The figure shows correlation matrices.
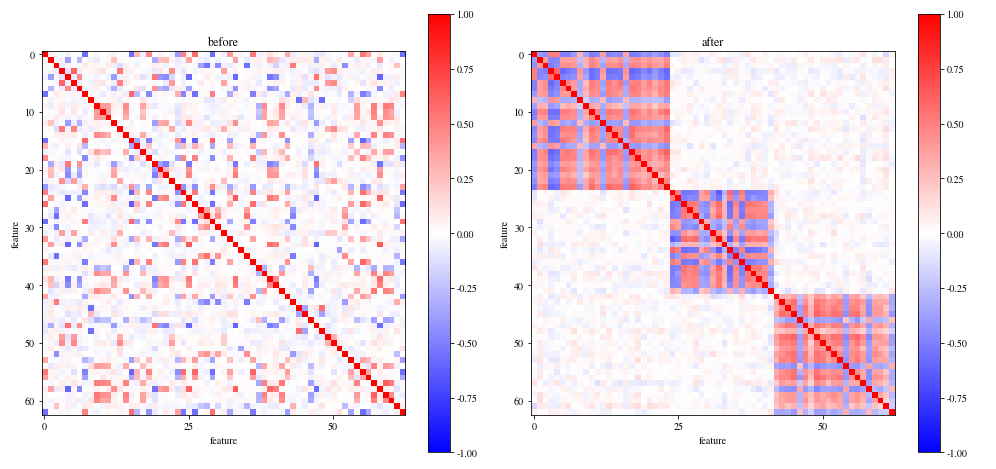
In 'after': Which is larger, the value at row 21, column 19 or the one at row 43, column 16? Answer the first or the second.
the first
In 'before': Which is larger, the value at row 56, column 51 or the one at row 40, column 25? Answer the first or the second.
the second
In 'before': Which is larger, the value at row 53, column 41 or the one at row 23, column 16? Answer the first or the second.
the first
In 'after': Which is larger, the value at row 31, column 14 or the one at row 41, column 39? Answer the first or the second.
the first
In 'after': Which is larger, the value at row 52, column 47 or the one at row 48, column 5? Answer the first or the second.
the first
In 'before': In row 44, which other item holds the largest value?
48
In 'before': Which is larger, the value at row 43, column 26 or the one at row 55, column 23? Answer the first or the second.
the first
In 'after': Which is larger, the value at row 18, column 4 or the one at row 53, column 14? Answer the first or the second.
the second
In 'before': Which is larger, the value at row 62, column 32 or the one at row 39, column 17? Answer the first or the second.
the second
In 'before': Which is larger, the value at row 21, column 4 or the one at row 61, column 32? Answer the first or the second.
the second
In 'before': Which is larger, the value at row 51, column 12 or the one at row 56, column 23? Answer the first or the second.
the first
